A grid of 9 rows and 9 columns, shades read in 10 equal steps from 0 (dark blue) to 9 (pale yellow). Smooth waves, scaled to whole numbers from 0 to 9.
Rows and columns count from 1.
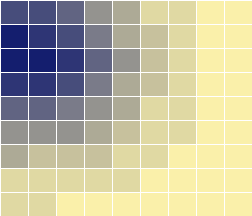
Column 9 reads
9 9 9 9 9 9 9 9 9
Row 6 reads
5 5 5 6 7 8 8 9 9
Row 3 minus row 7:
-6 -7 -6 -4 -3 -1 -1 0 0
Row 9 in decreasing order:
9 9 9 9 9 9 9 8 8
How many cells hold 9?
26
